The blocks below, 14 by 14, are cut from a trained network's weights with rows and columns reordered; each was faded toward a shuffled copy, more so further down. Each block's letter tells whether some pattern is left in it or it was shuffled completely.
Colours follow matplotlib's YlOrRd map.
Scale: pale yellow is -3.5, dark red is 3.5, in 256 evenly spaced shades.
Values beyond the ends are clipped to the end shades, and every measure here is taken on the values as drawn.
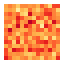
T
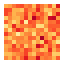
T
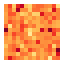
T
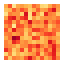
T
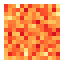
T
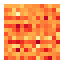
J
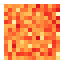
T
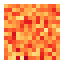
T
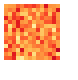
T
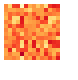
J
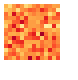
T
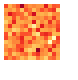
T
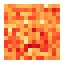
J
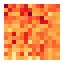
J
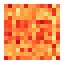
J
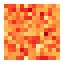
T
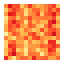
J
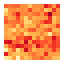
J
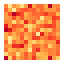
T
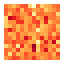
T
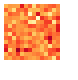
T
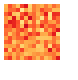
T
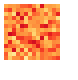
T
